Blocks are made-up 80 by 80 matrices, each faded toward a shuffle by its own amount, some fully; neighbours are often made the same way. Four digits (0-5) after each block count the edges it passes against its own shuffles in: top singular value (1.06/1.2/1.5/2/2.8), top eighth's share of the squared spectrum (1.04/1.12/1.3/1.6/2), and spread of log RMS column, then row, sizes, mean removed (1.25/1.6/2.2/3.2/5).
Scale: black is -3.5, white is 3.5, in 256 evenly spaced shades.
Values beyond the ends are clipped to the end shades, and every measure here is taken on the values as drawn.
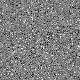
2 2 0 1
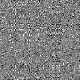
4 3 2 2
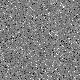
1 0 0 0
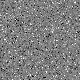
0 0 0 0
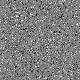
1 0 0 0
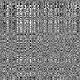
5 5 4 3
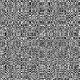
5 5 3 3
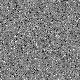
0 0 0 0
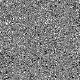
1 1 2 0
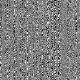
2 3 4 0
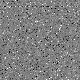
2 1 0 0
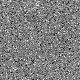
0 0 0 0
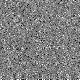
3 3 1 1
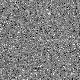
1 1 0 0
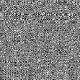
4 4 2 3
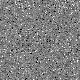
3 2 0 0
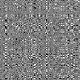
5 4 3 3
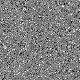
2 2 0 0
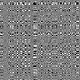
5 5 4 4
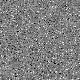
2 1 0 0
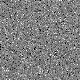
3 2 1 1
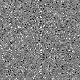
4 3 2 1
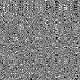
4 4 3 2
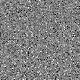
3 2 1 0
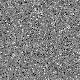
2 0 0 0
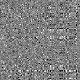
4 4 2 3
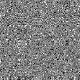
4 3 2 2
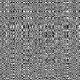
5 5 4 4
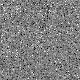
2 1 0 1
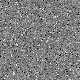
0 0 0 0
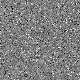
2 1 0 1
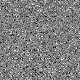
2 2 0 2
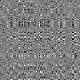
5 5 3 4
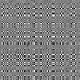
5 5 4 4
